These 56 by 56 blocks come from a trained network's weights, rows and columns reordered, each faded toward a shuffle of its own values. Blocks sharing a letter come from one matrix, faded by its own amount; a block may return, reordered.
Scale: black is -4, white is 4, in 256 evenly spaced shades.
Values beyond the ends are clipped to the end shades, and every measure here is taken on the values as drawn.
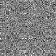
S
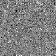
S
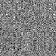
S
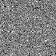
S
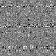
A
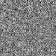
S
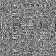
S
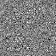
S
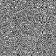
S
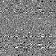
A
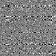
A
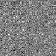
S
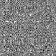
S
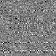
A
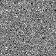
S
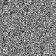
S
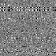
A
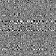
A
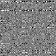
A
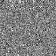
S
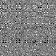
A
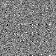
S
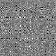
A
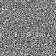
S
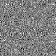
S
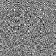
S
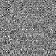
S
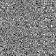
S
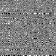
A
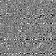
A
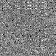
S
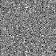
S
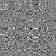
A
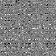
A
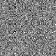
S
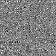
S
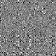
A
